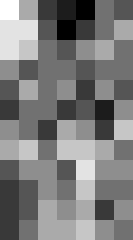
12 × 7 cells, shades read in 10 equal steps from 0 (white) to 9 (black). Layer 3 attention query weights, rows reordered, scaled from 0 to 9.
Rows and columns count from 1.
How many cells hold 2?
7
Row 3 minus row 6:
-6 -3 0 -1 -2 -5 1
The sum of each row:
38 32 26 36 35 42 32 22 29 34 34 29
